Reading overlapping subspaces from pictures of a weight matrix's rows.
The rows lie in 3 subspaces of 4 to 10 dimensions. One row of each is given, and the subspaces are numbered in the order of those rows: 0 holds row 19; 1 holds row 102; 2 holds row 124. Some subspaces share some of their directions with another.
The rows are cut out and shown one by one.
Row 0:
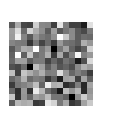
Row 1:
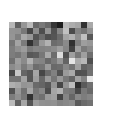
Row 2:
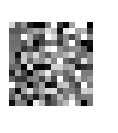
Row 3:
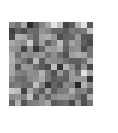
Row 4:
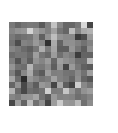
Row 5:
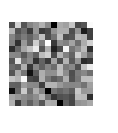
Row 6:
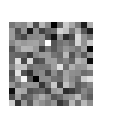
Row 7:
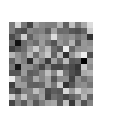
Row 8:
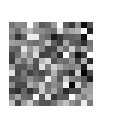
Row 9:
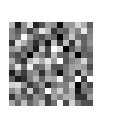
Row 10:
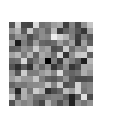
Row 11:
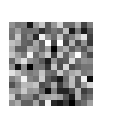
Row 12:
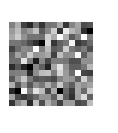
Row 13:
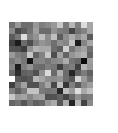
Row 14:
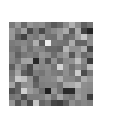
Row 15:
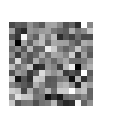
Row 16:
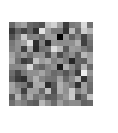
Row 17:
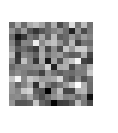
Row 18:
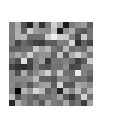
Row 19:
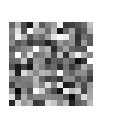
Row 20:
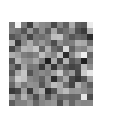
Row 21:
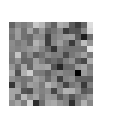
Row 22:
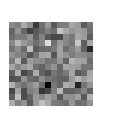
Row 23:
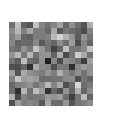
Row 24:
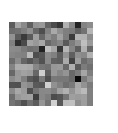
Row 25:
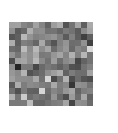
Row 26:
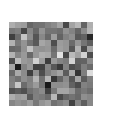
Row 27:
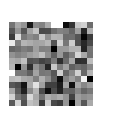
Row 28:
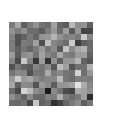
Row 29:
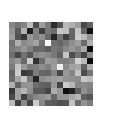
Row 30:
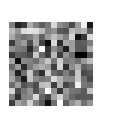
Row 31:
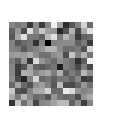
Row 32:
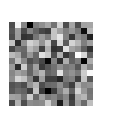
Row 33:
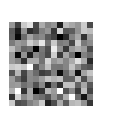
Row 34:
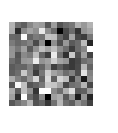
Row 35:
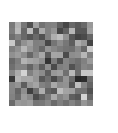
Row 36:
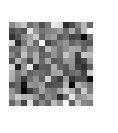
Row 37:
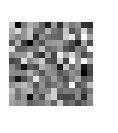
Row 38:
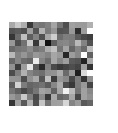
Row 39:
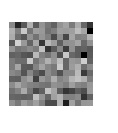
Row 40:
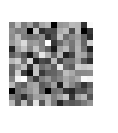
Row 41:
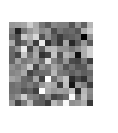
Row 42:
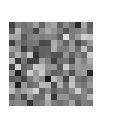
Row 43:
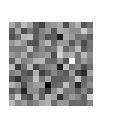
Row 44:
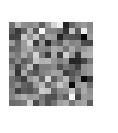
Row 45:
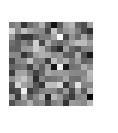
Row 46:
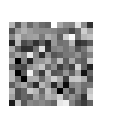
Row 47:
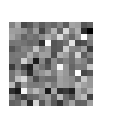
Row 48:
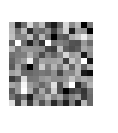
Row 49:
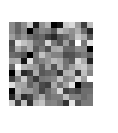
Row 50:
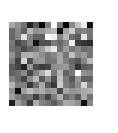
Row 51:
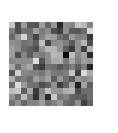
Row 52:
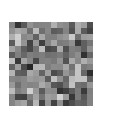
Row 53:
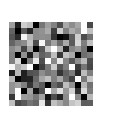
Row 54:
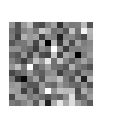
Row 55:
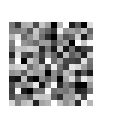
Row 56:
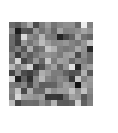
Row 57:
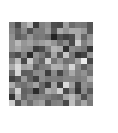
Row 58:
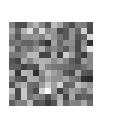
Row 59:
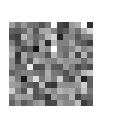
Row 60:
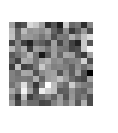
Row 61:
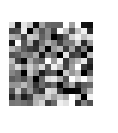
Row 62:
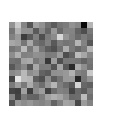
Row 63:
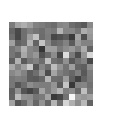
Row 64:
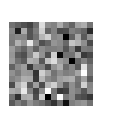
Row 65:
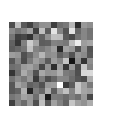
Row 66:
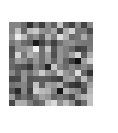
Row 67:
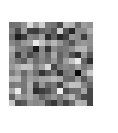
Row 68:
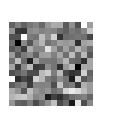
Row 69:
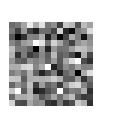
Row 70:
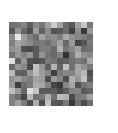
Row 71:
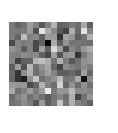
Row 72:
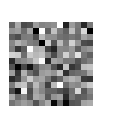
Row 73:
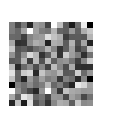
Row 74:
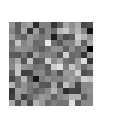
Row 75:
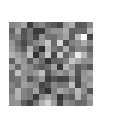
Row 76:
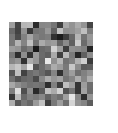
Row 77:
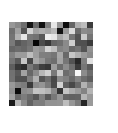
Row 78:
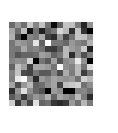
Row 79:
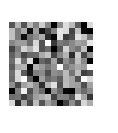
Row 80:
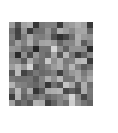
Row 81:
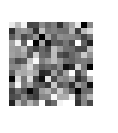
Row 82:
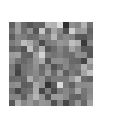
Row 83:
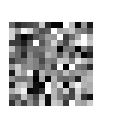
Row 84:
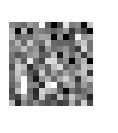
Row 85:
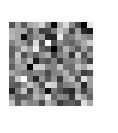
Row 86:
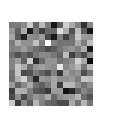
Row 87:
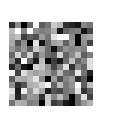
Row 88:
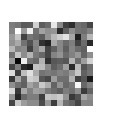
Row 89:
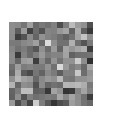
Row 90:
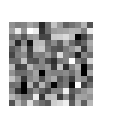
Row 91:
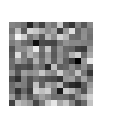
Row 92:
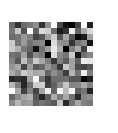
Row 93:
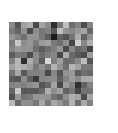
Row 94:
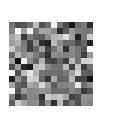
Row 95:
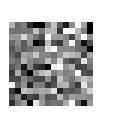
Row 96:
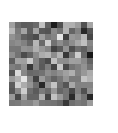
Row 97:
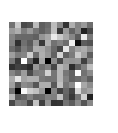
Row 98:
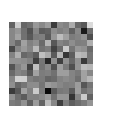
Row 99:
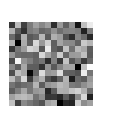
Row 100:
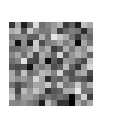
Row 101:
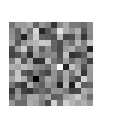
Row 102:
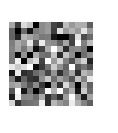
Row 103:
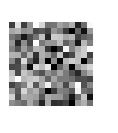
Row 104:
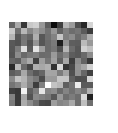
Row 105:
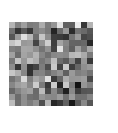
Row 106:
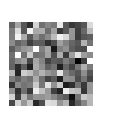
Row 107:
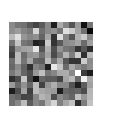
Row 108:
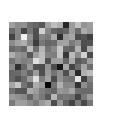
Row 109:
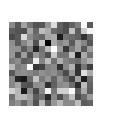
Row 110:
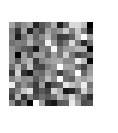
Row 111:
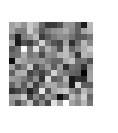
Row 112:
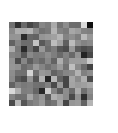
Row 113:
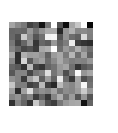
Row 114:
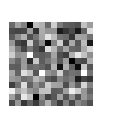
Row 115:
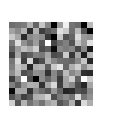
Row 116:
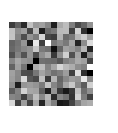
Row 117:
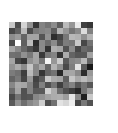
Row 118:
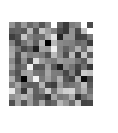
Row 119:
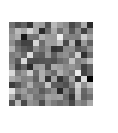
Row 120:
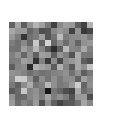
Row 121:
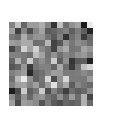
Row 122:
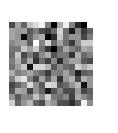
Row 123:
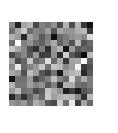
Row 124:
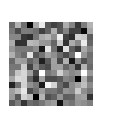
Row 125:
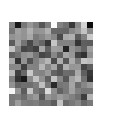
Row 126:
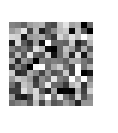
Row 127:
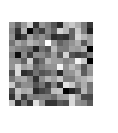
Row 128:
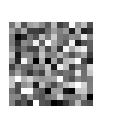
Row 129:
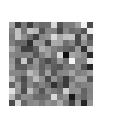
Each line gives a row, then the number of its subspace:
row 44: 2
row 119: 2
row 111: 2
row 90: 2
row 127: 0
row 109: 1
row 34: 2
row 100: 1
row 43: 2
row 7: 1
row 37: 2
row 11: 2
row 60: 2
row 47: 0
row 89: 0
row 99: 1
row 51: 2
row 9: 2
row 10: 1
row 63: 2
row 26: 2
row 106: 0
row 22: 2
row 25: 2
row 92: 1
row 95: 0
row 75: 2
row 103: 0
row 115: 0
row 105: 2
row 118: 0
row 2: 0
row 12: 0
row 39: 2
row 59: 0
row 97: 0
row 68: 1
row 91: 0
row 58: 2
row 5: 1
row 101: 2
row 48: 2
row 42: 2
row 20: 1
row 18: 0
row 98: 2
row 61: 1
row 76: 0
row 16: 2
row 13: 1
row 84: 2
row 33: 0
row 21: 0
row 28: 0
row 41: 2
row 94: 1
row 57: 1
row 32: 2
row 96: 2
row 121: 2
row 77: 0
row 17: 0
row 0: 0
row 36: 2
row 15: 1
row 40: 2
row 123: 1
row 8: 2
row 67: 0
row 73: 2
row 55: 0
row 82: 2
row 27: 2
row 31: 0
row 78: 0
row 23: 1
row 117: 1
